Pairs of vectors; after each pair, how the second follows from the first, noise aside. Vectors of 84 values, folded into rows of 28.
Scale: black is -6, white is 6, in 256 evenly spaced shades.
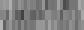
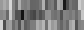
scaled up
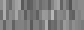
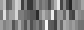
scaled up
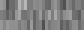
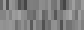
sign-scrambled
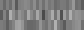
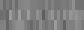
shrunk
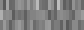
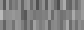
sign-scrambled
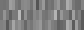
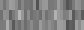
sign-scrambled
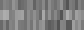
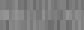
shrunk
